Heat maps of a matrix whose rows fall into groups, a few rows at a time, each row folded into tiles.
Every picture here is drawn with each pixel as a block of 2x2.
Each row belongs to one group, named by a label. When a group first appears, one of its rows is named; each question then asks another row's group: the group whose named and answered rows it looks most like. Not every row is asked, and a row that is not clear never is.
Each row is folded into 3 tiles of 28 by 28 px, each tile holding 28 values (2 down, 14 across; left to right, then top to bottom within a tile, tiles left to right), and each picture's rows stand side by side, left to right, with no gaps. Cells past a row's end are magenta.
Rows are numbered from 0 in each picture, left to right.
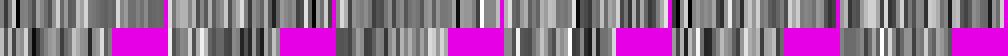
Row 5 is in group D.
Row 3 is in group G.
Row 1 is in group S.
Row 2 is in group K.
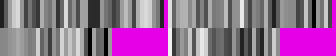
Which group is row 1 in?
S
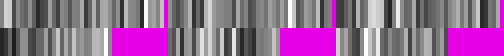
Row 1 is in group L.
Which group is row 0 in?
K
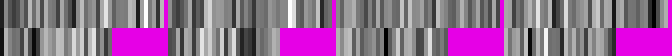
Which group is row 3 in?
D
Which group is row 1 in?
L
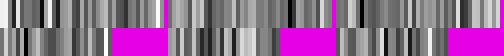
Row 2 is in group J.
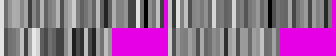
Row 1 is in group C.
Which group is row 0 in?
S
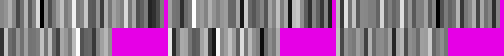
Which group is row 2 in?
C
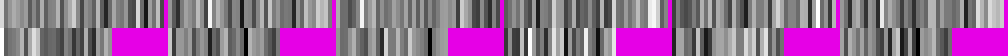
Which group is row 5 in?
J
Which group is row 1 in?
J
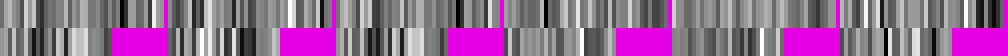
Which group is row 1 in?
L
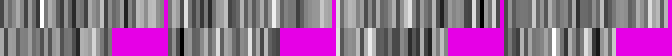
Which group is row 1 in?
K
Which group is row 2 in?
S
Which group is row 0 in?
J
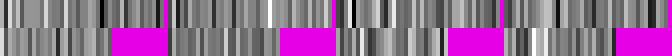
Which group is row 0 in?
C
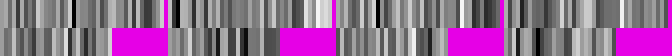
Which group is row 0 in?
G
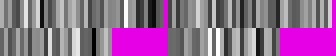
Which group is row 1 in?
D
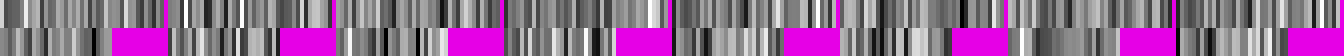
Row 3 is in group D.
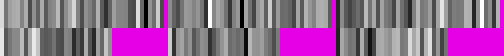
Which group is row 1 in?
J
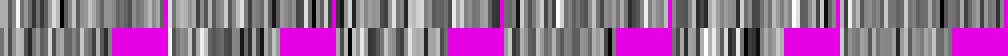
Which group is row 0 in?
K
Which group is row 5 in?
C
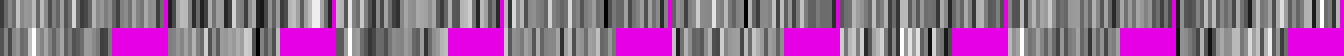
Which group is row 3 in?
C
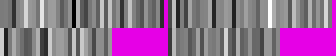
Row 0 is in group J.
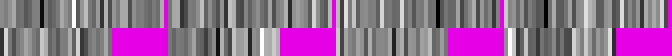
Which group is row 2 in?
C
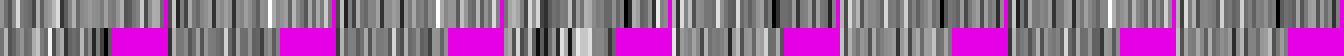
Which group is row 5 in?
C
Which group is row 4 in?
C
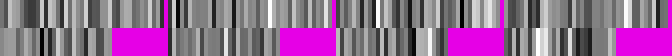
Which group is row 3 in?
L
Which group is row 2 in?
J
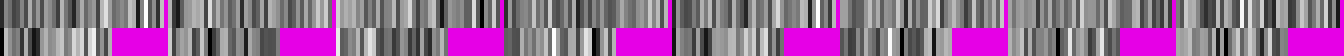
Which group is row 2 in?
S
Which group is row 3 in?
D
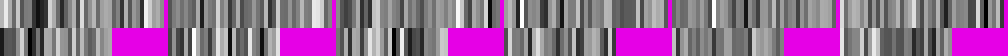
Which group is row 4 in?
J
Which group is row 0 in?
K
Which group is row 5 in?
S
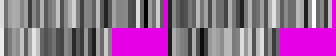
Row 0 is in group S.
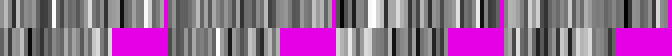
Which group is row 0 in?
K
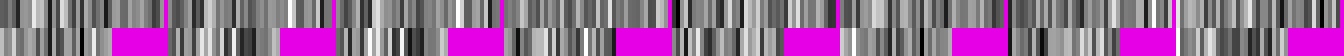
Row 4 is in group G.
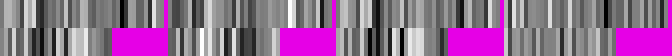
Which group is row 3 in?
C
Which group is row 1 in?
L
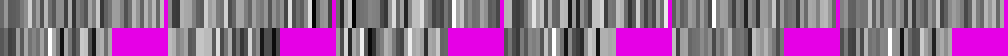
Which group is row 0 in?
D
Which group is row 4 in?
J
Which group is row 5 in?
D
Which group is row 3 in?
D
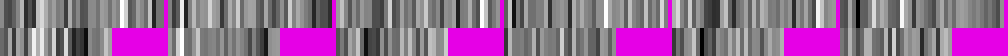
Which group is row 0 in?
L
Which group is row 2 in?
K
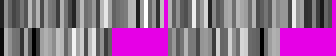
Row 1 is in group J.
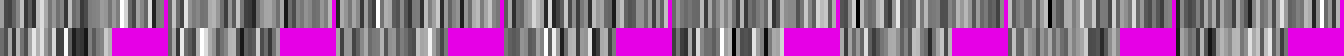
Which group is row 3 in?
D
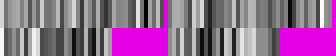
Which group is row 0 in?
S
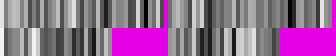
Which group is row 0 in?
S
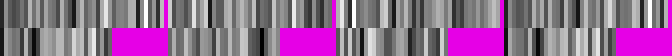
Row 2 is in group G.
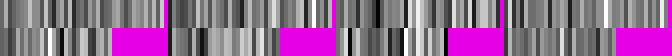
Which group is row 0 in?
D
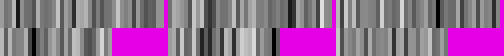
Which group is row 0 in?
G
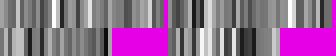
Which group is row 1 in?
L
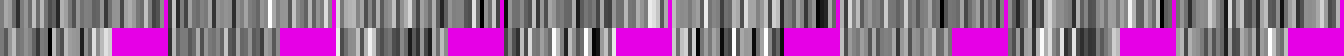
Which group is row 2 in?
S
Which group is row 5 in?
C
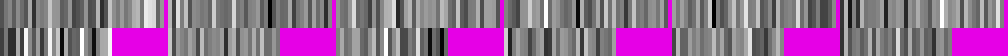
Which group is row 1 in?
C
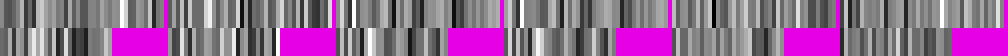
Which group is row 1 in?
G
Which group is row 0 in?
L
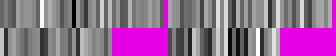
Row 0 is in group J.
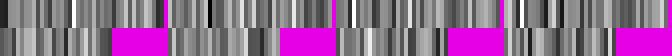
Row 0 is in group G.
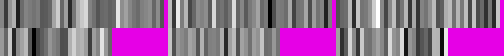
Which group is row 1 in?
C
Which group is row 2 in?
G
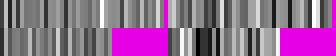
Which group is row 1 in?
K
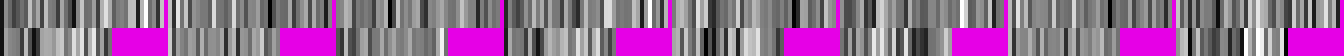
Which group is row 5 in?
L
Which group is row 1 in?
C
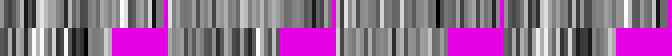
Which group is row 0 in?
L
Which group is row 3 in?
L
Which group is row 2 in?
C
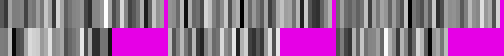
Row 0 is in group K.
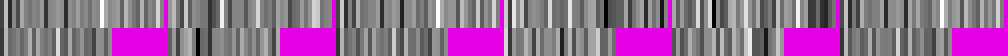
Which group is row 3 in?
C
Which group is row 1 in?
K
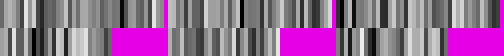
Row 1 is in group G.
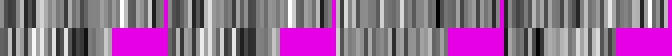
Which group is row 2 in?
C
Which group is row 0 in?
L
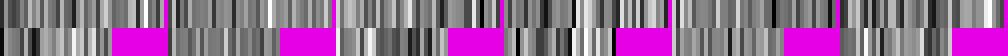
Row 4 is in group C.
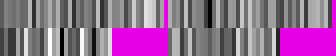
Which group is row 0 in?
D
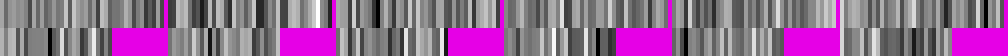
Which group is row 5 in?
S
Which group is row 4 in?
K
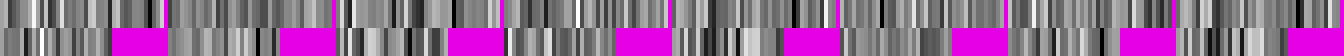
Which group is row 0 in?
D
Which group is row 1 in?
D
